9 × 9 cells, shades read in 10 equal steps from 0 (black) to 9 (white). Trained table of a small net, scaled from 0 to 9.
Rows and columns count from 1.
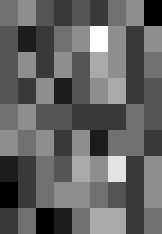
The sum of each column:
25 30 28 26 36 40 43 25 31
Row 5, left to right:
4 5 3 3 2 2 2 4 3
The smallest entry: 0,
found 3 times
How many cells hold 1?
5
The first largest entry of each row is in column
2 6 6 7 2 1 7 4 6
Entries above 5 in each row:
0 1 1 1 0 0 2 0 2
